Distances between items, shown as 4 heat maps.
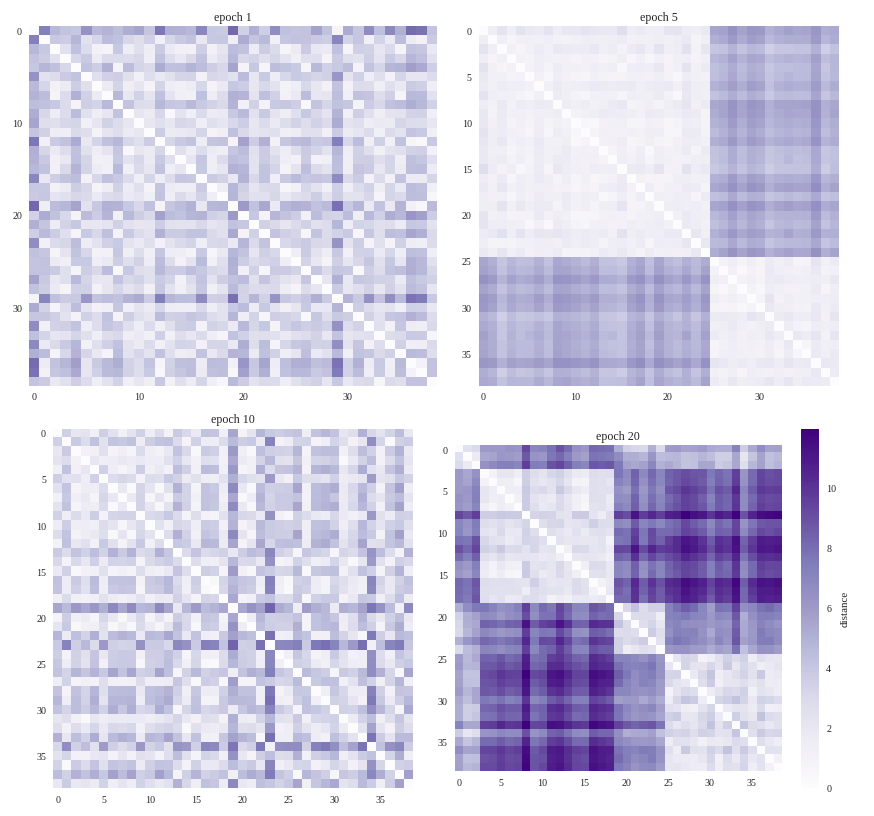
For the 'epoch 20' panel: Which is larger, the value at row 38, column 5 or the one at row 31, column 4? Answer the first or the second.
the first
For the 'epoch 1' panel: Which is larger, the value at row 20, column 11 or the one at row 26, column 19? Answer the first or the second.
the second
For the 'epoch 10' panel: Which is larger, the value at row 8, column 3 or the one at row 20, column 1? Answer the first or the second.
the second
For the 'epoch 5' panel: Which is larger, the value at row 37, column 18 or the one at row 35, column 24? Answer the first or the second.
the second
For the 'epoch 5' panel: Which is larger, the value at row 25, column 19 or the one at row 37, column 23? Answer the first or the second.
the first
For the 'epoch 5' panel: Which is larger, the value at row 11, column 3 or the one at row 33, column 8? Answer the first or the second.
the second
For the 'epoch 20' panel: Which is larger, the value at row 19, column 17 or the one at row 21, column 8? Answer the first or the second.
the second
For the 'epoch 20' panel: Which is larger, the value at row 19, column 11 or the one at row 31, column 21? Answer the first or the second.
the first
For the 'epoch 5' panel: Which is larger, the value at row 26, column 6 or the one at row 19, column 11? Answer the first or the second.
the first
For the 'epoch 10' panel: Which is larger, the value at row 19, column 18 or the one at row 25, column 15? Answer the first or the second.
the first
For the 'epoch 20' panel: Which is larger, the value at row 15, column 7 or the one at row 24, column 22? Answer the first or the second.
the second
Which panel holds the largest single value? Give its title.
epoch 20
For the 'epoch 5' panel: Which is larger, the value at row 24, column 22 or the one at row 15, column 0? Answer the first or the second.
the second
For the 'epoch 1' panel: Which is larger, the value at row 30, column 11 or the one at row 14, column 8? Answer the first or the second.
the second
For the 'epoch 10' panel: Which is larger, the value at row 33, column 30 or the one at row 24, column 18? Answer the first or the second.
the first
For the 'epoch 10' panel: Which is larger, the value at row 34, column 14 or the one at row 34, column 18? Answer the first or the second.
the first
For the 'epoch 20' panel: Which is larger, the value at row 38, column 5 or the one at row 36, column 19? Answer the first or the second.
the first
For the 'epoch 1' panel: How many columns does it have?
39
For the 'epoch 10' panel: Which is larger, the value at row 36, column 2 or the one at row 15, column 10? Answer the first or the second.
the first
